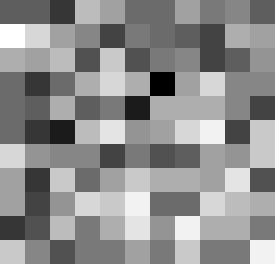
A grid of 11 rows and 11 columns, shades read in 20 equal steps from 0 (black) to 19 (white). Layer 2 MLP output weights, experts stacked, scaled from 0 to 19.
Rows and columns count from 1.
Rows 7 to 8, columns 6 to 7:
9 6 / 15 13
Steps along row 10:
up up down up up down up down same down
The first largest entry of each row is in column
4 1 5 5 3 9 1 10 6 8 11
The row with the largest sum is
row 9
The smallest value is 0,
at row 4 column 7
